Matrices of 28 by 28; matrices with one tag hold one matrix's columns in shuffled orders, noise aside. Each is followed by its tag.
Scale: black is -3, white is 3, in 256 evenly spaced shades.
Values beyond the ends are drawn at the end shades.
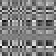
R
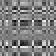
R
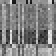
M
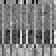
M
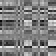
R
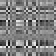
R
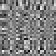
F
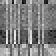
M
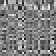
F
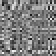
F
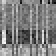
M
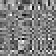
F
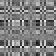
R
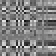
R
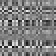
R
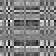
R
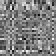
F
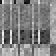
M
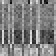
M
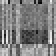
M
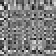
F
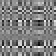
R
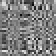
F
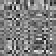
F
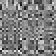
F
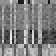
M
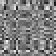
F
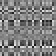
R
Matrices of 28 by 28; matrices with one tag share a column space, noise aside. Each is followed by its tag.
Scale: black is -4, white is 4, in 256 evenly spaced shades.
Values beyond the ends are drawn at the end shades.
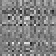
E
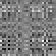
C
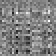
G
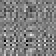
C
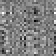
G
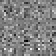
C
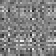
C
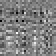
G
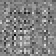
G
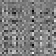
G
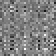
C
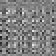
G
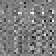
G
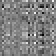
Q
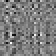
Q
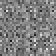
C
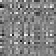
Q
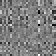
E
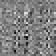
G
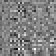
C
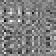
G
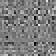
E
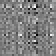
Q
